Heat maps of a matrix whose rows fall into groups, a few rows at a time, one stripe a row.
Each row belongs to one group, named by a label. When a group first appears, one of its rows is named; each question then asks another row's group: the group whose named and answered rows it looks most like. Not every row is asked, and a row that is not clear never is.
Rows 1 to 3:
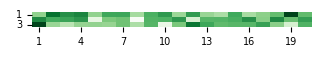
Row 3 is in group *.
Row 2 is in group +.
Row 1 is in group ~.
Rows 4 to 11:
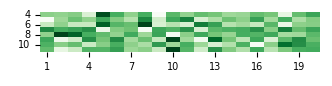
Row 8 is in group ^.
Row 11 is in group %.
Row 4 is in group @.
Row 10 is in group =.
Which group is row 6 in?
@
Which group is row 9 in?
%
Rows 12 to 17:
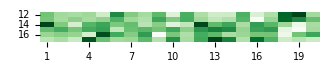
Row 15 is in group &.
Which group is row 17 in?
&
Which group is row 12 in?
=
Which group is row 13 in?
=
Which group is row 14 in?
*
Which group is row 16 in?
@
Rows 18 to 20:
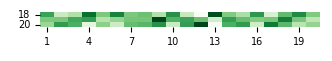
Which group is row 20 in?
^
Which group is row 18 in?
%
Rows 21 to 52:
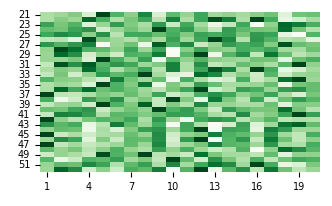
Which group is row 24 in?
+
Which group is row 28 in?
^
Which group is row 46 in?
^
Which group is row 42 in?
*
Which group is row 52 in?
^
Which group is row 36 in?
~
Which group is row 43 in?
=
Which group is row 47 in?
*
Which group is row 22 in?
&
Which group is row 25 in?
&
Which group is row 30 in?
@
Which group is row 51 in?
&
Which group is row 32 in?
&
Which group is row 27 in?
+
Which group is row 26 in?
&
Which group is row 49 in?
@
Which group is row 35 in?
@
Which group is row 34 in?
=
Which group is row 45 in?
*
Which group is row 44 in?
^
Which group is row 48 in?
=
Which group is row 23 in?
=
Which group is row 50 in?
%
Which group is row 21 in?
@
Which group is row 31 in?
~
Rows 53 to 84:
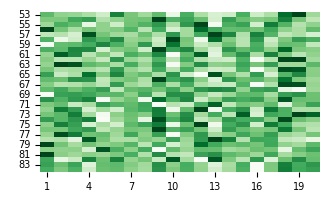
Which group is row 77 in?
^
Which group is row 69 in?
~
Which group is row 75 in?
^
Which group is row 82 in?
%
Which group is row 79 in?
*
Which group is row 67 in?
=
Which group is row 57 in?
&
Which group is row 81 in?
*
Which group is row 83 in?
=
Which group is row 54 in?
+
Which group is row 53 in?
=
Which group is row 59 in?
~
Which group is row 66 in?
+
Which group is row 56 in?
*
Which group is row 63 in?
^
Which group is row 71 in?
@
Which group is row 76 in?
+
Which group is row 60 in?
+
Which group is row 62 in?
=
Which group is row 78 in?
&
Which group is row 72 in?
^
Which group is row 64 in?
=
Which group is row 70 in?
+
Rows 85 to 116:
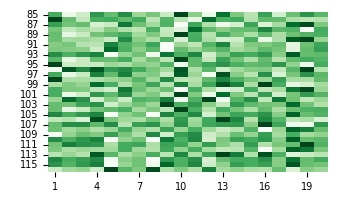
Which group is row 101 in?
%
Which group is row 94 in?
%
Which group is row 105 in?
+
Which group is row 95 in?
*
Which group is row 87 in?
=
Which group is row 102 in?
^
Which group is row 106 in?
&
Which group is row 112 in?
=
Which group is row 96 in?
~
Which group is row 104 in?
%
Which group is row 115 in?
+
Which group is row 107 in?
&
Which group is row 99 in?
&
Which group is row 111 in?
~
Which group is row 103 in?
+
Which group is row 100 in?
=
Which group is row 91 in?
@
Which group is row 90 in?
=
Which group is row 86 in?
*
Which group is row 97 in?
%
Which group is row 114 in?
+
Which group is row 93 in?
+
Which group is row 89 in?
%
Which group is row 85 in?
%
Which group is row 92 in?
@
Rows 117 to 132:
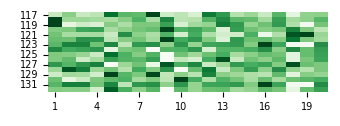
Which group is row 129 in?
@
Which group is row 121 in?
=
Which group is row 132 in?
@
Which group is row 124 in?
+
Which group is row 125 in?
@
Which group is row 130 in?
%
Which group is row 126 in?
@
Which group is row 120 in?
+
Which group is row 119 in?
*
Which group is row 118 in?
*
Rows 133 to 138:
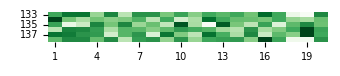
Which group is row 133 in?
&
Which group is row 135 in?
%
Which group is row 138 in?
&
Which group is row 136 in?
~
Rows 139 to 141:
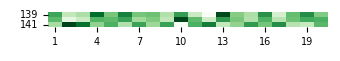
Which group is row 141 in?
^
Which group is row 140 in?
%
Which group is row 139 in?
%
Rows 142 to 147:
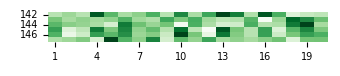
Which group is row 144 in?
=
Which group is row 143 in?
=
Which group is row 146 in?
%
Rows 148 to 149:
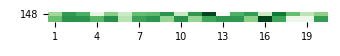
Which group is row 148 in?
^
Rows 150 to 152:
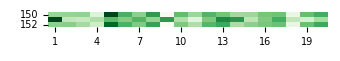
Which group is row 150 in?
@
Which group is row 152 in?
@
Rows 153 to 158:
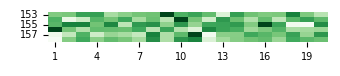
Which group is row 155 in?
&
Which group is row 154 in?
%
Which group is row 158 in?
~
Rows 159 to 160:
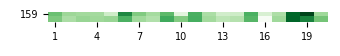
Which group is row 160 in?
=
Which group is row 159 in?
=
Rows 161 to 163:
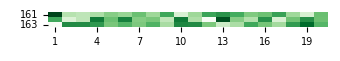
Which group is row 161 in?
*
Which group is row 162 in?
%
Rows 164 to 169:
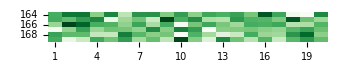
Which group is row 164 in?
&
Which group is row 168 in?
=
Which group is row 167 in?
~
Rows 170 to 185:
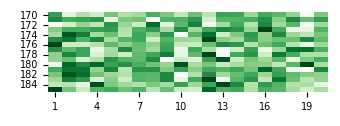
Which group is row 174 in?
^
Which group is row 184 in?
&
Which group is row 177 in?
=
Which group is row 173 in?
&
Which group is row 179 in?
@
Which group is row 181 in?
&
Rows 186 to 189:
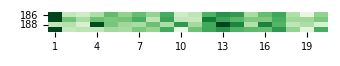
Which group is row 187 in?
*
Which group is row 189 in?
*
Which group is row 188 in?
&
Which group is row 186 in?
*
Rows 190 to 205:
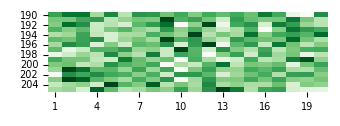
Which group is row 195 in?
+
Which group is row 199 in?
=
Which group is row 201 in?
^
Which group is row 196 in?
^
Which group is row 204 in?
@
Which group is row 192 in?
^
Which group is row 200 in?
@
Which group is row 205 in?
&
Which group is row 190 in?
&
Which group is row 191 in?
+
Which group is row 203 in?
^
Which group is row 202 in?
~
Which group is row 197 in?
%
